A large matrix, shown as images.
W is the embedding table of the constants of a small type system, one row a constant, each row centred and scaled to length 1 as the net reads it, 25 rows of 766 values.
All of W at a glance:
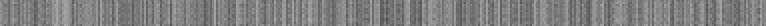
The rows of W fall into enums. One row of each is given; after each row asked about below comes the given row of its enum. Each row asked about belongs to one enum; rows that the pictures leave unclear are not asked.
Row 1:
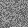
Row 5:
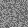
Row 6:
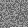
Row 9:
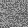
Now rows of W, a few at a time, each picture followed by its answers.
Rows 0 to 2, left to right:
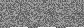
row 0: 6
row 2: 9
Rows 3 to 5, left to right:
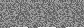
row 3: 6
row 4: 5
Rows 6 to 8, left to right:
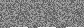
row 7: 5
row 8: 1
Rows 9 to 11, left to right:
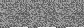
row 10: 5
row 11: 9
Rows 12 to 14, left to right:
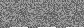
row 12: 1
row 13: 9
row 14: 6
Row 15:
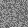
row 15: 5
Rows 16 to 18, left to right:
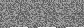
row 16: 6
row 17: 5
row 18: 9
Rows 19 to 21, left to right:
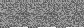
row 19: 9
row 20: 9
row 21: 6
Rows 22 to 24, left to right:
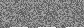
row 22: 1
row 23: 6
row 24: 5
